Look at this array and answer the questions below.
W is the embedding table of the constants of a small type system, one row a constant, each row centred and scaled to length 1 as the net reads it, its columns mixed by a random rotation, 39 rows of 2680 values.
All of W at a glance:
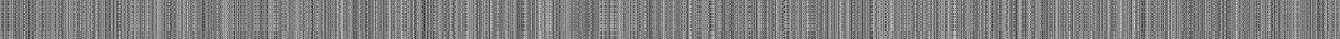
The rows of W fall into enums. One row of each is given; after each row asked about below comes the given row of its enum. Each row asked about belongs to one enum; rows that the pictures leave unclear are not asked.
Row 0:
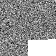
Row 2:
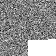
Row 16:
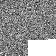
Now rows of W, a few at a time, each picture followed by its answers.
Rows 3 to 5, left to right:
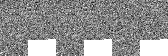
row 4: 16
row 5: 2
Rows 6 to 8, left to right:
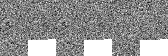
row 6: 0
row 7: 0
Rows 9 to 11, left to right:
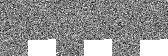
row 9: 2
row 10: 16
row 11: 0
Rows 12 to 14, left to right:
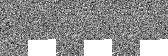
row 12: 0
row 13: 16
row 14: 16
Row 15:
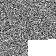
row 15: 2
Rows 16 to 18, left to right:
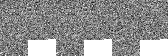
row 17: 16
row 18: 2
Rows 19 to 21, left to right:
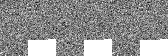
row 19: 16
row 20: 0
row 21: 16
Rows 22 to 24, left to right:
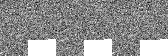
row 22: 16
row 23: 2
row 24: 16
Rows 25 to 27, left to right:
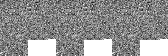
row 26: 16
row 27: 16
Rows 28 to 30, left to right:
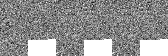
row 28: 0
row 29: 16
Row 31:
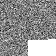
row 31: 2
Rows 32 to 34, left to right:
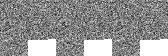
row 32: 2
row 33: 0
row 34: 2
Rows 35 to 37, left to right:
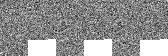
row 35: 16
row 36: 2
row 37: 0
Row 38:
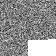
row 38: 2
